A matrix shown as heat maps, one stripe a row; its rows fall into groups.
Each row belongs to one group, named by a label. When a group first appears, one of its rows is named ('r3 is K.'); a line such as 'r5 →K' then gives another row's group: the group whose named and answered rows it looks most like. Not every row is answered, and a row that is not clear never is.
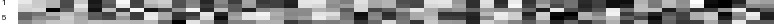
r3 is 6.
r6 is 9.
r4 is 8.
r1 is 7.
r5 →8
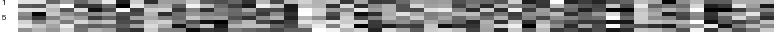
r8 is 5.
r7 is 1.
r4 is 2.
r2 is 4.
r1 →6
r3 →7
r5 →4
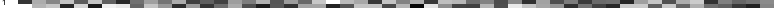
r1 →5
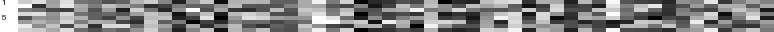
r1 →1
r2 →6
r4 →1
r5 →8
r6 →5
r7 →7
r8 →1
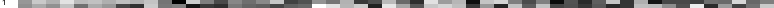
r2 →5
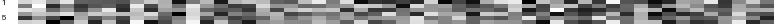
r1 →1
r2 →4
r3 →6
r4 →9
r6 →6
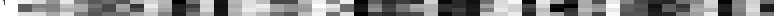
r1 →1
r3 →8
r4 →1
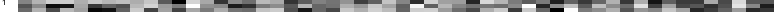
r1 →9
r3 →4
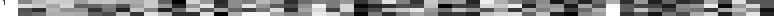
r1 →9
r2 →1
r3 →2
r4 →8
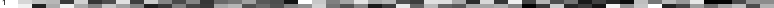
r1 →7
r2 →6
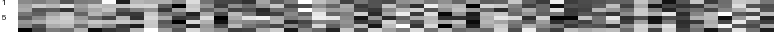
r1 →6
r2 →9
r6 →9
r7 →5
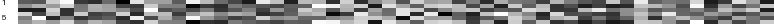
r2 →5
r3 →2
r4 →7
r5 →4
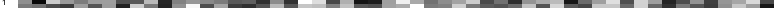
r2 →2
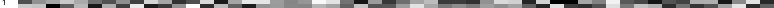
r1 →8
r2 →6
